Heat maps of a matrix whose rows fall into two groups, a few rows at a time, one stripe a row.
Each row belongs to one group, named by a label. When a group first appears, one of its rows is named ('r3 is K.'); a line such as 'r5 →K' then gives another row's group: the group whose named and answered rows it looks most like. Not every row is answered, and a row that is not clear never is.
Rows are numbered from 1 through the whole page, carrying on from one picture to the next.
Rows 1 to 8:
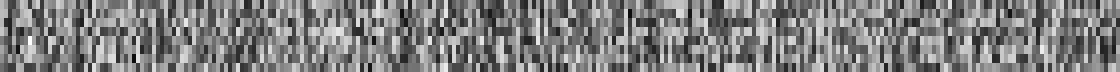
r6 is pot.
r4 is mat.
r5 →pot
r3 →pot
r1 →mat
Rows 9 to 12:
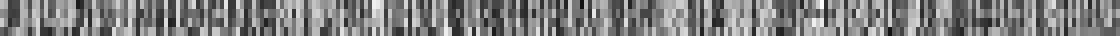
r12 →mat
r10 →mat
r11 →mat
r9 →mat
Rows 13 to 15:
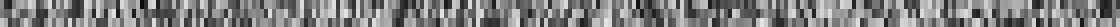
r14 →pot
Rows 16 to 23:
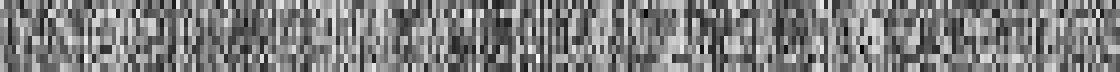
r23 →mat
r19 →mat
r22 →pot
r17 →pot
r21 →mat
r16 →mat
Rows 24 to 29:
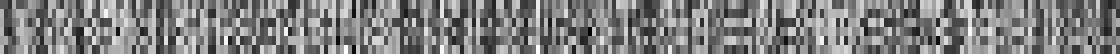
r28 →mat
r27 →pot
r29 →pot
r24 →pot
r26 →mat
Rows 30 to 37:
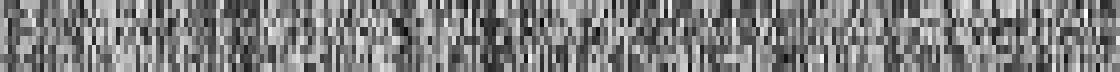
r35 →mat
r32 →mat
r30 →pot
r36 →mat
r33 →pot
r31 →pot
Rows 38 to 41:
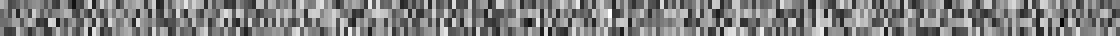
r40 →pot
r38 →pot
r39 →mat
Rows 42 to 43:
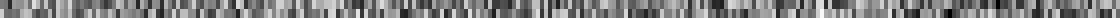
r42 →mat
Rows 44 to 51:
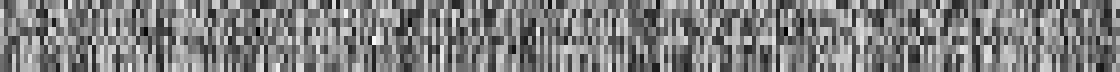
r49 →pot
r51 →pot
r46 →pot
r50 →pot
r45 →pot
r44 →mat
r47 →pot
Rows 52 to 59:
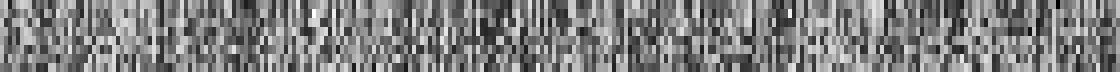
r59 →pot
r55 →mat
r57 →mat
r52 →mat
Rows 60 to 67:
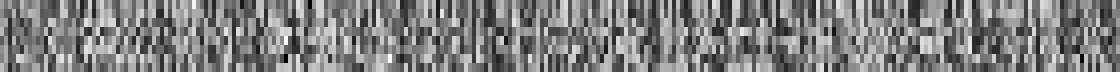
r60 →pot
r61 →pot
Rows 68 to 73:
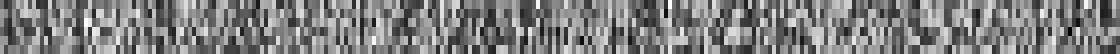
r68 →pot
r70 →pot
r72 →mat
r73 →pot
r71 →mat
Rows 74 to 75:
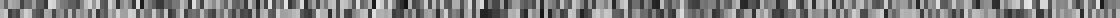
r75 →mat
